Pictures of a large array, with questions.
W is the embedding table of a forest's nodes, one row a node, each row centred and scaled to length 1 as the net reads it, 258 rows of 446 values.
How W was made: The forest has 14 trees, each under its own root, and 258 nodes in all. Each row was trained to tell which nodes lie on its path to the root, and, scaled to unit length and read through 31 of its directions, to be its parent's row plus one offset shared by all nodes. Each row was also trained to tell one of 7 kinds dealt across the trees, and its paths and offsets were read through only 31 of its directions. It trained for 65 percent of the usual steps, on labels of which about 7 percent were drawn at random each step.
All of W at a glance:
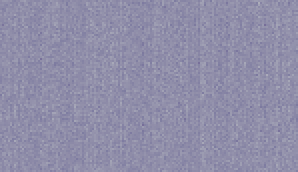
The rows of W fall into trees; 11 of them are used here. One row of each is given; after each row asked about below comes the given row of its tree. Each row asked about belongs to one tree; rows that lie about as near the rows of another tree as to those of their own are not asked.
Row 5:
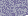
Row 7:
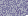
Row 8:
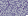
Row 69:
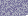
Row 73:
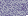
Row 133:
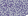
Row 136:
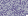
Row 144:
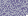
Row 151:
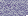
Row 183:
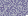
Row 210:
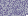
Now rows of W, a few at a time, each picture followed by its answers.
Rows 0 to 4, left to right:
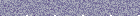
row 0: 151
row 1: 151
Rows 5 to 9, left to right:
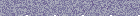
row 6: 144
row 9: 144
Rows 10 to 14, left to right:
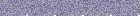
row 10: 144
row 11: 8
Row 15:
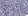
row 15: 151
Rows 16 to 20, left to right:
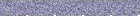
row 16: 133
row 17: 183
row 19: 69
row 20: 5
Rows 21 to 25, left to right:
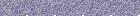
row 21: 133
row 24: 144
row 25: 73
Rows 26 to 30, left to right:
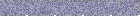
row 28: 7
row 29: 144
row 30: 69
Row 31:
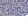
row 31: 7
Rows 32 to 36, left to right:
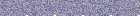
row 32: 136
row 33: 73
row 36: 136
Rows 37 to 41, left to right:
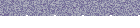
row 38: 69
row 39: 8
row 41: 210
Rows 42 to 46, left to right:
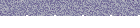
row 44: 136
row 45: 151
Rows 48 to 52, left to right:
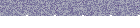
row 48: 73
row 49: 73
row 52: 73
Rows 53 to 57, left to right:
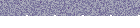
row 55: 69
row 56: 144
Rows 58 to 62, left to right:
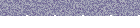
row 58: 136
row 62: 73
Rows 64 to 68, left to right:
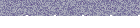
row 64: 5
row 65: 7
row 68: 5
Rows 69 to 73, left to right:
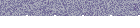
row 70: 136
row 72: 144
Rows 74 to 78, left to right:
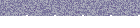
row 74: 69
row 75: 151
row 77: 133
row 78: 136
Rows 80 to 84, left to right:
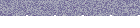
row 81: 151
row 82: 7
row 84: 5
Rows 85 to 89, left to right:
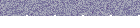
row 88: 73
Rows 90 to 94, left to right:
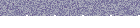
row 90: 151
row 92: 144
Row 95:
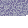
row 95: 210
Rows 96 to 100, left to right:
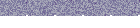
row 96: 210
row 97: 133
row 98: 5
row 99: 210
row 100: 136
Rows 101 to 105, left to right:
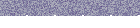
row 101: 210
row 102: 144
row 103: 5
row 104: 151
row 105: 7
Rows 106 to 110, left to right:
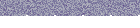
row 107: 210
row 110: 151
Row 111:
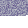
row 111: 144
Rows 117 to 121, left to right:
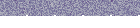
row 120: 136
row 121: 210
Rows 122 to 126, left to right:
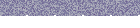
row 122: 5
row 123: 5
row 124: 210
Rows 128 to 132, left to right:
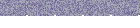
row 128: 7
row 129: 151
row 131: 151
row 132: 5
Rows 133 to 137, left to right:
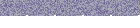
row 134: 7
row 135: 144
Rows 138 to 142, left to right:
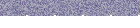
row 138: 136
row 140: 183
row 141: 151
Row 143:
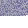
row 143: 144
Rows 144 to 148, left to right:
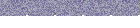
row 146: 210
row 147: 5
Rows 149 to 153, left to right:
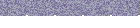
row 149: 183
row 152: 136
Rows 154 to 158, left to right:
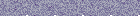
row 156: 136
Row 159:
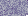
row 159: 210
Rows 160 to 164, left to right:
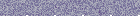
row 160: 7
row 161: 7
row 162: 210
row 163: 144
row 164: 144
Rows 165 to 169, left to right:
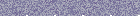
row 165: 5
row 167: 210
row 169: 144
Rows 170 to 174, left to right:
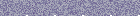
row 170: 133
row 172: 210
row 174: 210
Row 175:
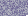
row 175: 133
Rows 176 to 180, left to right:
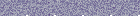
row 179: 133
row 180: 210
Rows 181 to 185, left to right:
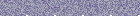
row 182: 144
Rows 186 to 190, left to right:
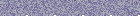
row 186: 8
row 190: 136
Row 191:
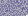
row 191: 144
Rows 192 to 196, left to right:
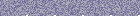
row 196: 210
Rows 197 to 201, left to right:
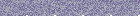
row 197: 133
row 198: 69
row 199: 73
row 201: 210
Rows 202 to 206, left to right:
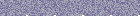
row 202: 151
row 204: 210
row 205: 69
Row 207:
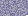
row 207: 210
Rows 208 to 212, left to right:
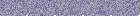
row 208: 136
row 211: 210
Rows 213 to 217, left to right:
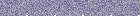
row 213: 144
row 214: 151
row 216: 69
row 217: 73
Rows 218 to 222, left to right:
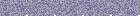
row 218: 73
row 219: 151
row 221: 151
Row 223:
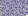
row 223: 5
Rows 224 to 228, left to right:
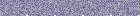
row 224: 5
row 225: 210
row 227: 69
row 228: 69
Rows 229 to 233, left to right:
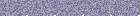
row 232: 144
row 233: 7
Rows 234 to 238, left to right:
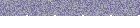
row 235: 133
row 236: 136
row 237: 144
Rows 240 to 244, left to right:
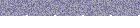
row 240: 69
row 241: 133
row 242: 5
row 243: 73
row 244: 133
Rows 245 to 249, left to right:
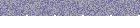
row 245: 151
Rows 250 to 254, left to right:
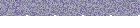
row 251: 136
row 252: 183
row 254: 144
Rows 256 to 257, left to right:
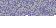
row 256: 69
